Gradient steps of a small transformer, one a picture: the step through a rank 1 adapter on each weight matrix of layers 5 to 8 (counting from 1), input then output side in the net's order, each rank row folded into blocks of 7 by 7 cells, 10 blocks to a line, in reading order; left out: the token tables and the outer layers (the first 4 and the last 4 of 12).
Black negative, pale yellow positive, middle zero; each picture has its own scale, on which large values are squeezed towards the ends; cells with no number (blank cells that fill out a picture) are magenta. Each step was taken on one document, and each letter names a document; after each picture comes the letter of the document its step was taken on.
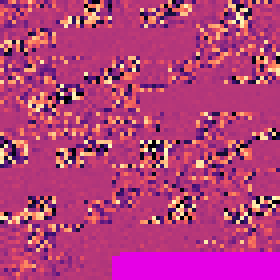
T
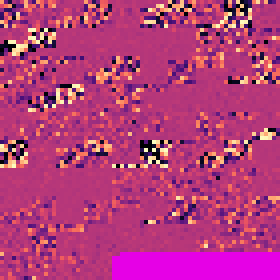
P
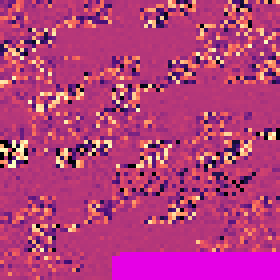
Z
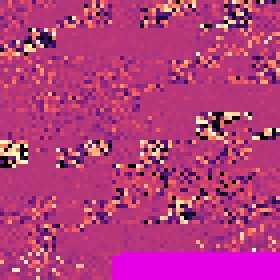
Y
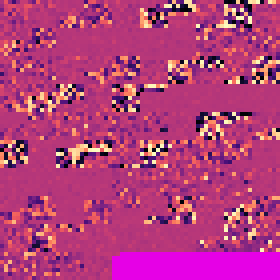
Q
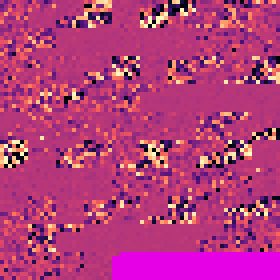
Q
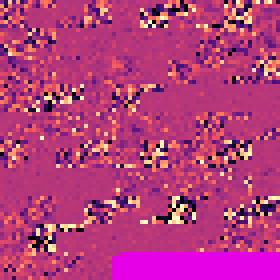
Q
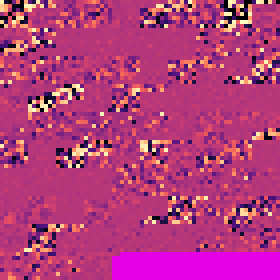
P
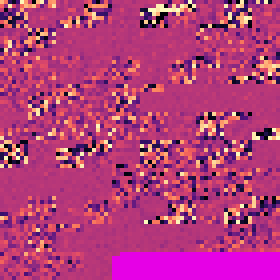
T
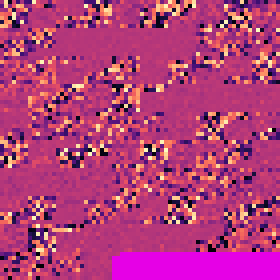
Z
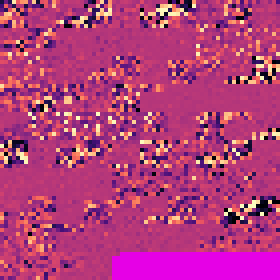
T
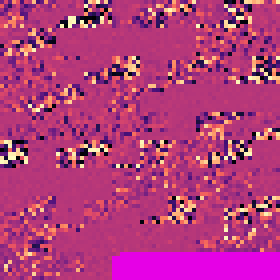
Q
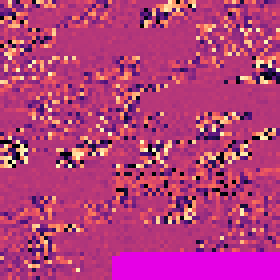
Y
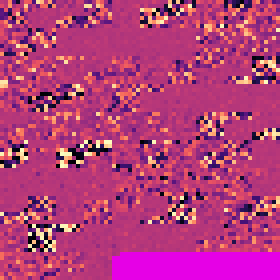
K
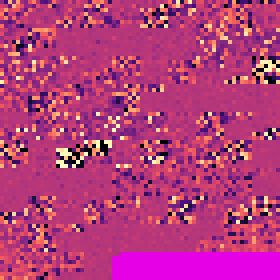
K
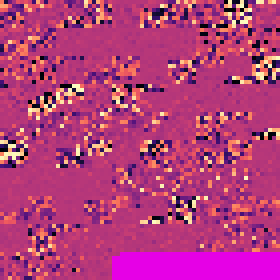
P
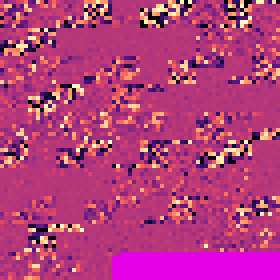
P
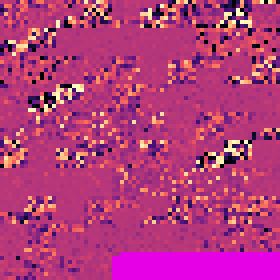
P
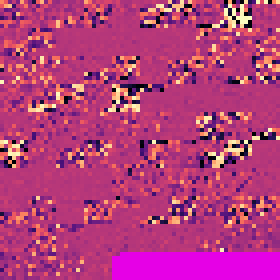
P
